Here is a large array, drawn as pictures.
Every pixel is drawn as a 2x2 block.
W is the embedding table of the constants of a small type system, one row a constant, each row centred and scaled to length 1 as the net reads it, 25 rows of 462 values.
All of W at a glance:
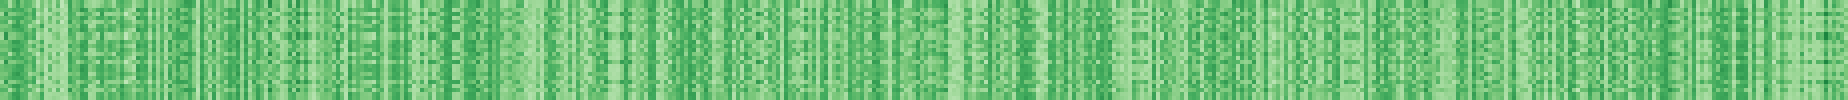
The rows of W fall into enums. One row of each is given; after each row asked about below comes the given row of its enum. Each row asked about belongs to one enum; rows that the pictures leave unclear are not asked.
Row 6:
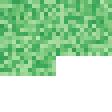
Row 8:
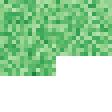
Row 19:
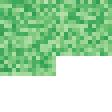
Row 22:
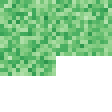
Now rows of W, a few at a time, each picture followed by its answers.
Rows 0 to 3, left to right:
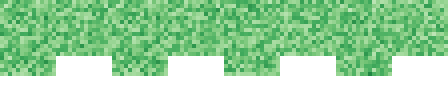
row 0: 22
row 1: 22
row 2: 19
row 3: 8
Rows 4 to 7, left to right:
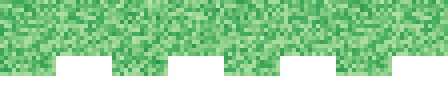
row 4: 19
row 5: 22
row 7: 19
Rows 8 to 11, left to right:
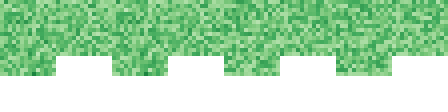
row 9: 8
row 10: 6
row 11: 19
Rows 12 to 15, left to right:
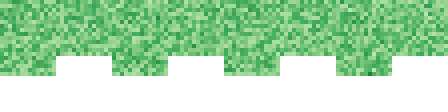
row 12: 6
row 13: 22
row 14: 19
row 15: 8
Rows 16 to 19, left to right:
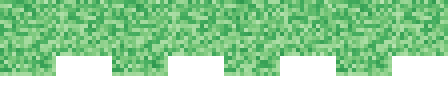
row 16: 19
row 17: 19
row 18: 6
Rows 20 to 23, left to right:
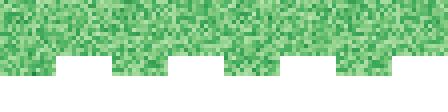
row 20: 8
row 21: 6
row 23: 6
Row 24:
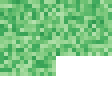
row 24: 6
